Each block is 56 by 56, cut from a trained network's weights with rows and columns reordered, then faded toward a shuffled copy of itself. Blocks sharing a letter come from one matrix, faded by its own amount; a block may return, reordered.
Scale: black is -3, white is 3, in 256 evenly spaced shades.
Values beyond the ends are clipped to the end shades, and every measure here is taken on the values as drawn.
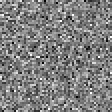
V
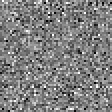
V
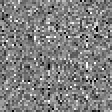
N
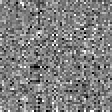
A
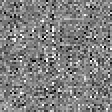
A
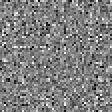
N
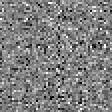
A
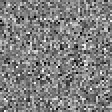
V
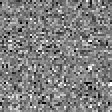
N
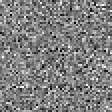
V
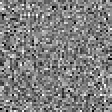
V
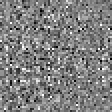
A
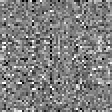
A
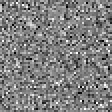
V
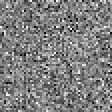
V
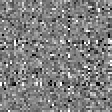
A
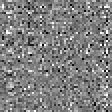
A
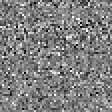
V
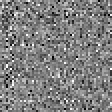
A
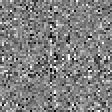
A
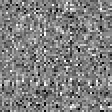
N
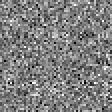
V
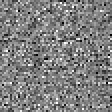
V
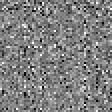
A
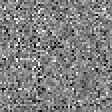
A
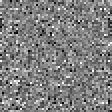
N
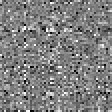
A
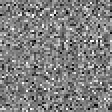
V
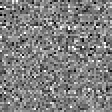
N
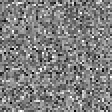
V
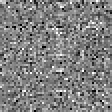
N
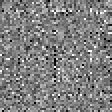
N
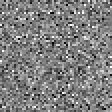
V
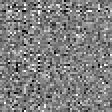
N
